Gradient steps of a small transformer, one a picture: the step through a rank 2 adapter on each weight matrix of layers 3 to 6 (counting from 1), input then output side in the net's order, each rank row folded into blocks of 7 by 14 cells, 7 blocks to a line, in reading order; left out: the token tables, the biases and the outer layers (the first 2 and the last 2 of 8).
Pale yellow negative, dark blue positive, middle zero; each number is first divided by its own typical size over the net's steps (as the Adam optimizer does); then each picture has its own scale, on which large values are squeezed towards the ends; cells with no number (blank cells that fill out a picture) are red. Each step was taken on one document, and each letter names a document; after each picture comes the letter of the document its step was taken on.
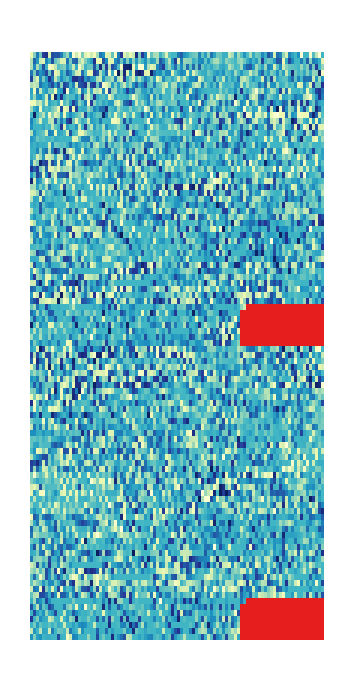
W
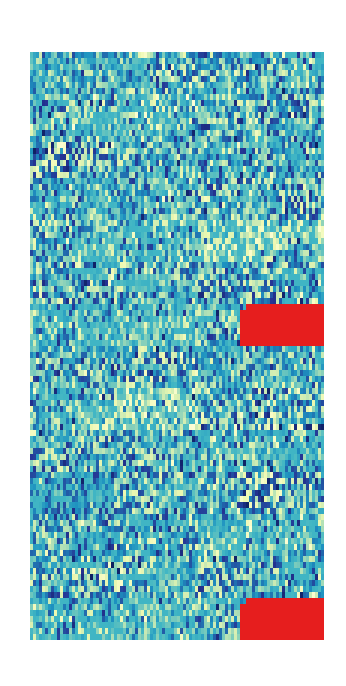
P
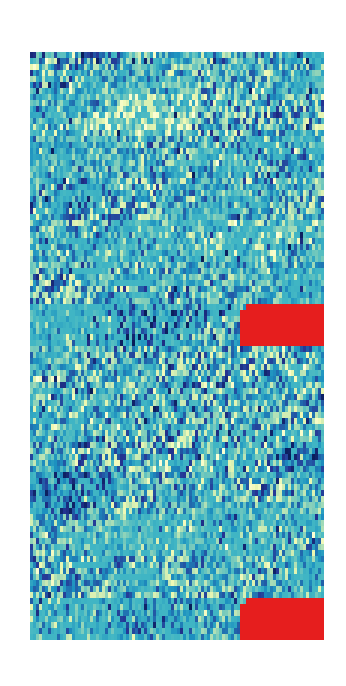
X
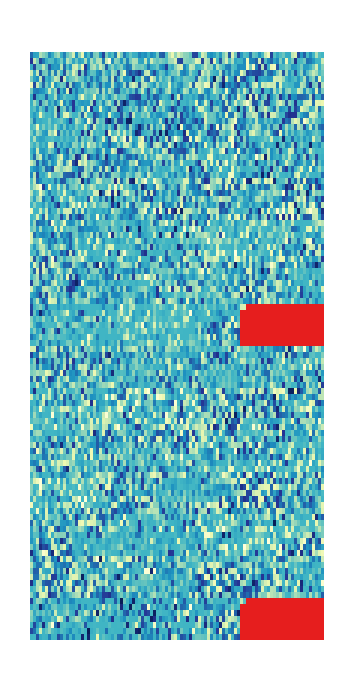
X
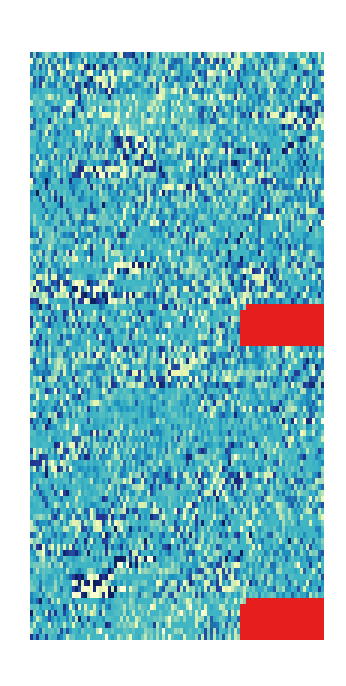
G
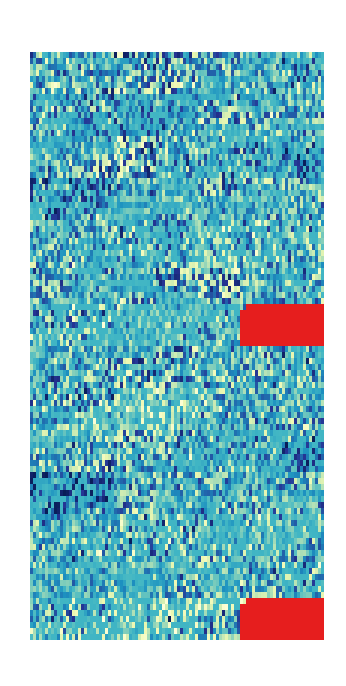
W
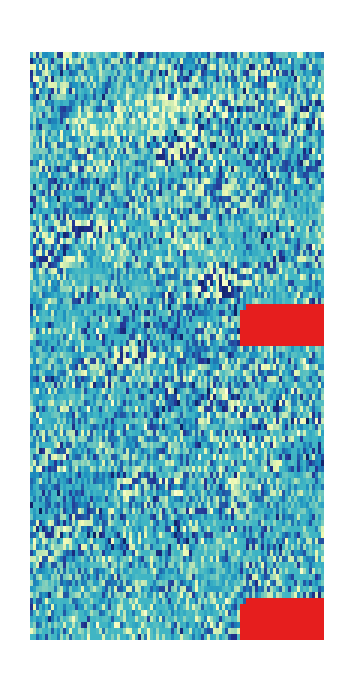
P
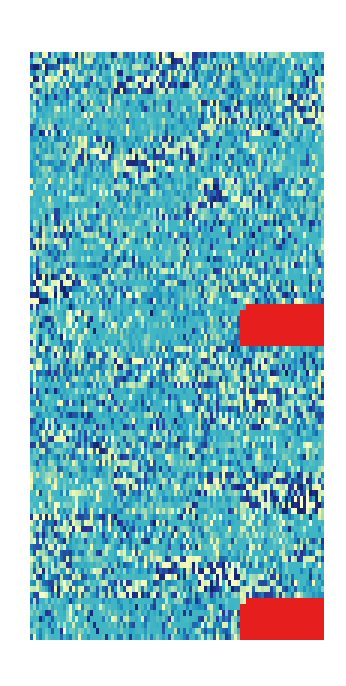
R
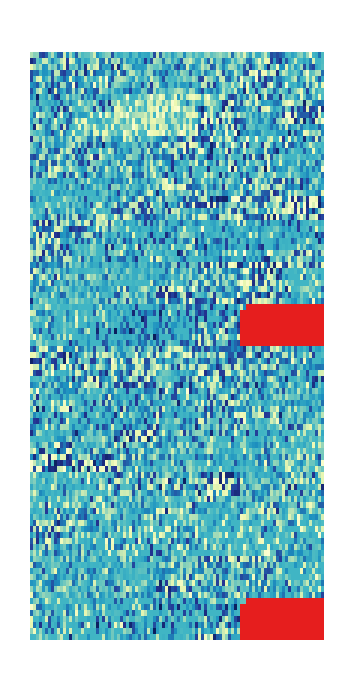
P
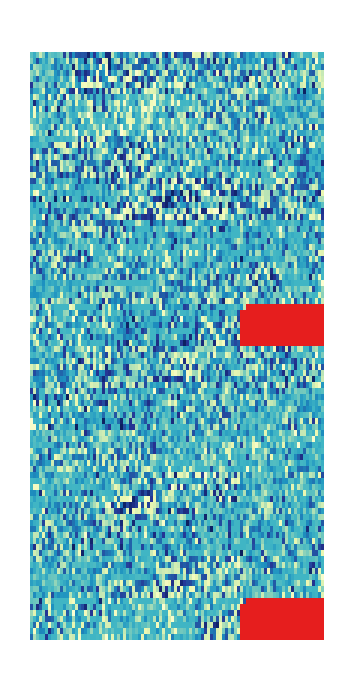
W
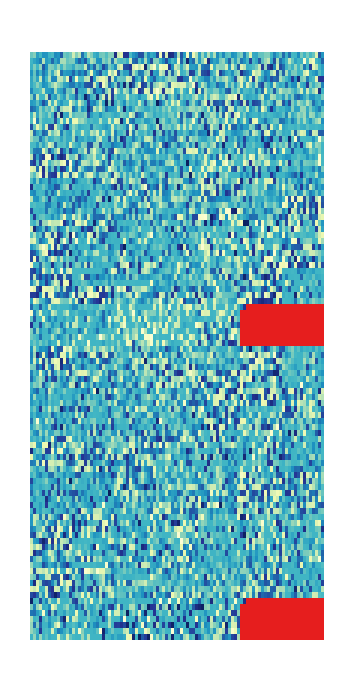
P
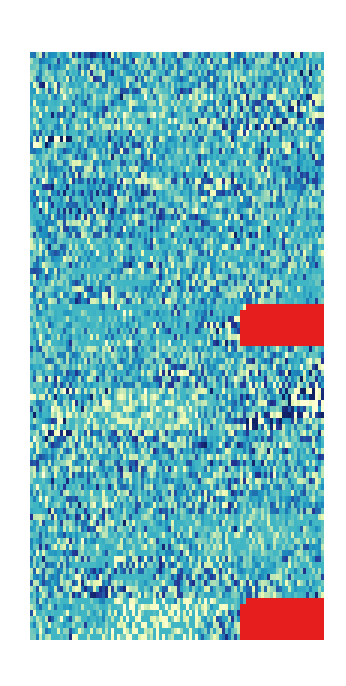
W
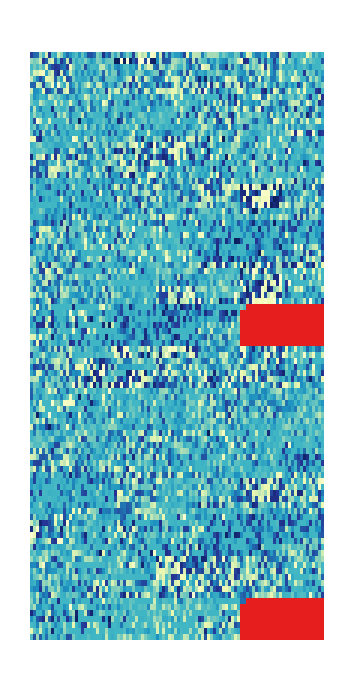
R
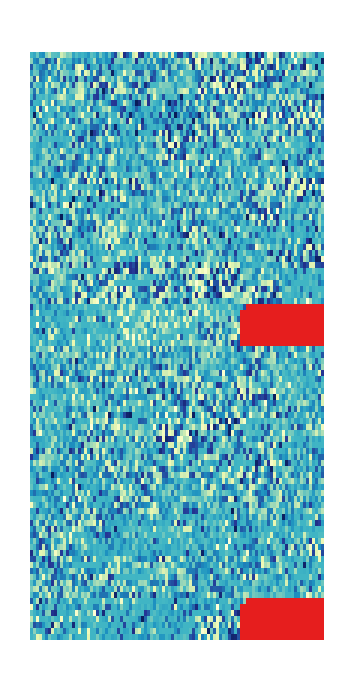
X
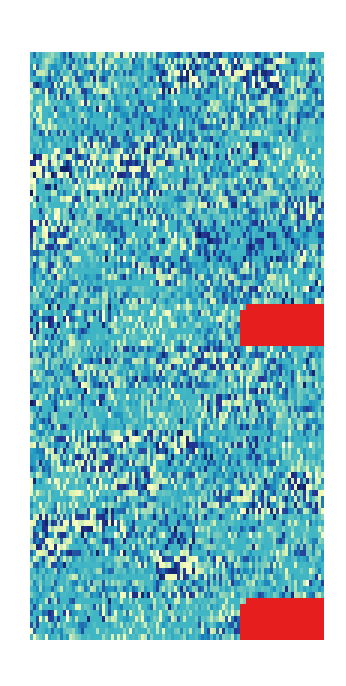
R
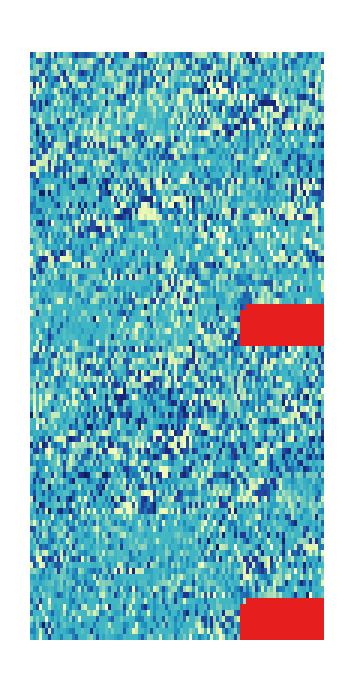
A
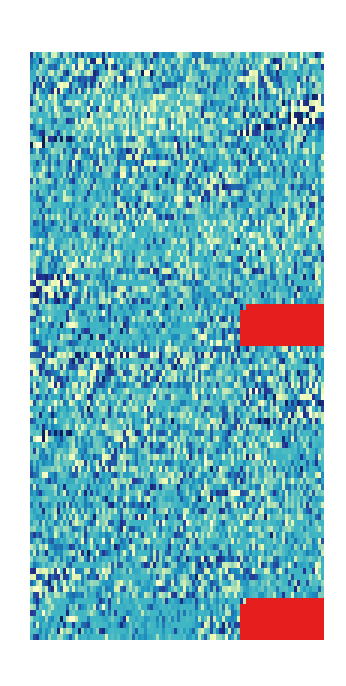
G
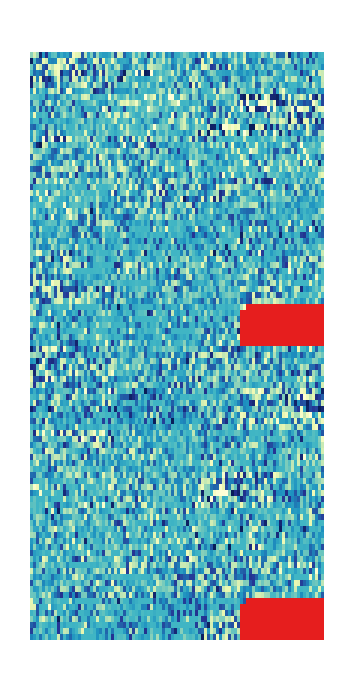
G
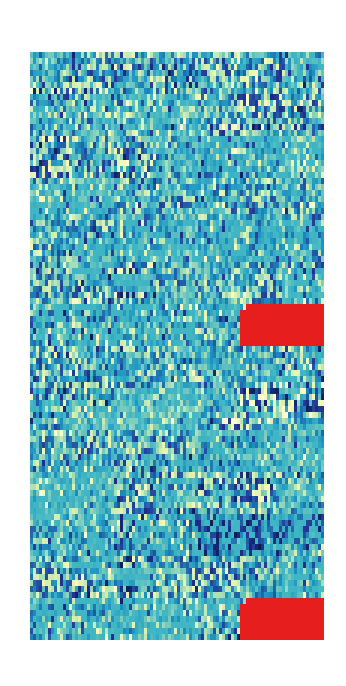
W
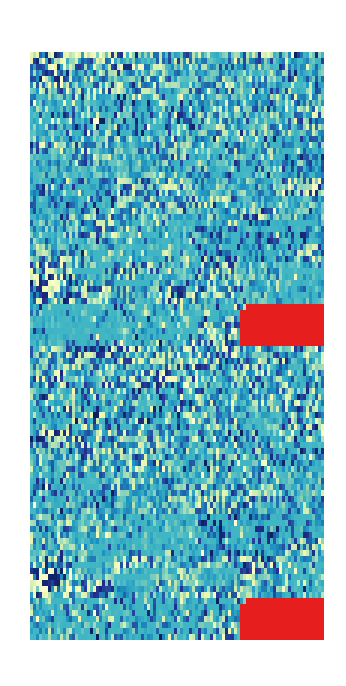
A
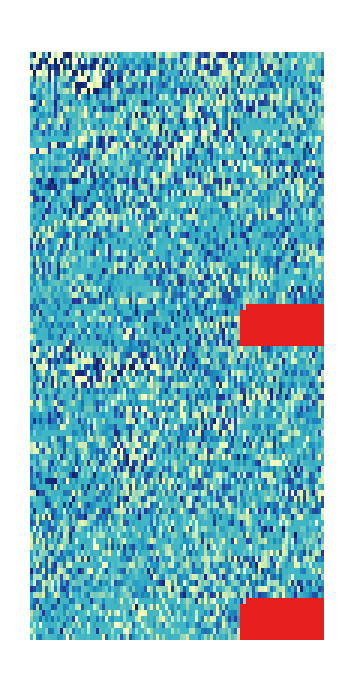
P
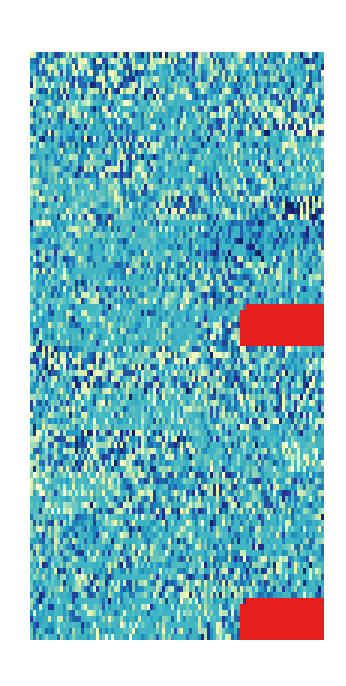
W
